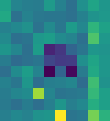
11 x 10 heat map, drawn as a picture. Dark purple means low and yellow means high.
A vertical seam about 80% of the way across splits the table, and the right part is higher. An odd patch, lower than its surroundings, sits in the centre. The ninth with the lowest average is the centre. There are no regular stripes. The bottom left is the smoothest part.
